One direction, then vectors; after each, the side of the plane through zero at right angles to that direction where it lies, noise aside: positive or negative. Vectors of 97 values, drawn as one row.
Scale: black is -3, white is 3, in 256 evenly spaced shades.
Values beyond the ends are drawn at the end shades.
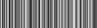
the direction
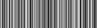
positive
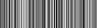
positive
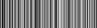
positive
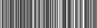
positive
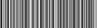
negative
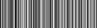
positive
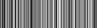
positive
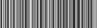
negative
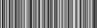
positive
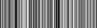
positive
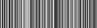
positive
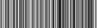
negative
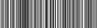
negative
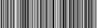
negative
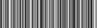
negative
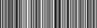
positive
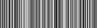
positive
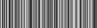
positive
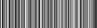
positive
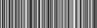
positive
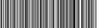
negative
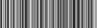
negative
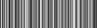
positive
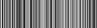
positive
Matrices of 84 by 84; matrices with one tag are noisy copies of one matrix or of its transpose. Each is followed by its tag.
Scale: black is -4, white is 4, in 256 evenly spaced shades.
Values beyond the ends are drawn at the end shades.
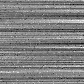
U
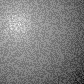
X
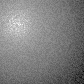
X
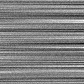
U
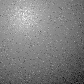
X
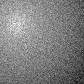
X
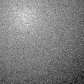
X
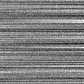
U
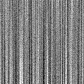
U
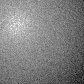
X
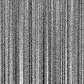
U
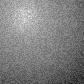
X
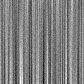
U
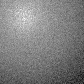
X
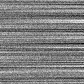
U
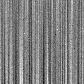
U
